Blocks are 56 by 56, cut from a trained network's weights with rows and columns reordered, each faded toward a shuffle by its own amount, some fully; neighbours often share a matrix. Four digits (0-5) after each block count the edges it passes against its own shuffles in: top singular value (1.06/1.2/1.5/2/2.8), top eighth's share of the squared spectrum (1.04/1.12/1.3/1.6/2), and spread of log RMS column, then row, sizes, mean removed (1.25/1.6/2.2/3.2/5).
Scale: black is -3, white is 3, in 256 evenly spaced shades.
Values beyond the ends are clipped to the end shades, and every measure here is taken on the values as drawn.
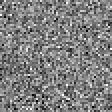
0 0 0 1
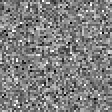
0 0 0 0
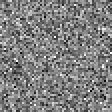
0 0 0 0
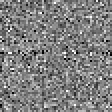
1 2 1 1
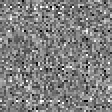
2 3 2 2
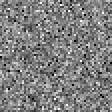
0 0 0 0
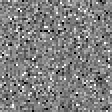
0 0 0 0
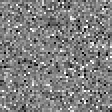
0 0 0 0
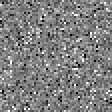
0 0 0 0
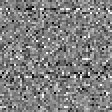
3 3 0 2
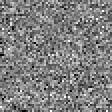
0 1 0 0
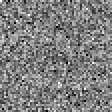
0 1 0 0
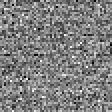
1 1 0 0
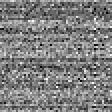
4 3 0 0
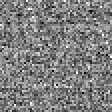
1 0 0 0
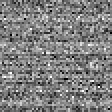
3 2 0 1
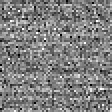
3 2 0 0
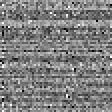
4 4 1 1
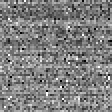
3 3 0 0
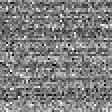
3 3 1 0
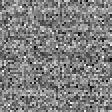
2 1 0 0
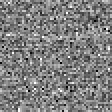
1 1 0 0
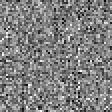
2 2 1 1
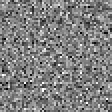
2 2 1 0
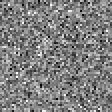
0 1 0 0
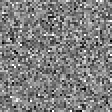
1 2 1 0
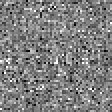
3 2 0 2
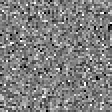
2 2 0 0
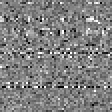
3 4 0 3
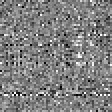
3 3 0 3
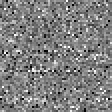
3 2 0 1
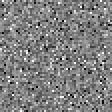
2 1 0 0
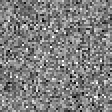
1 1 0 0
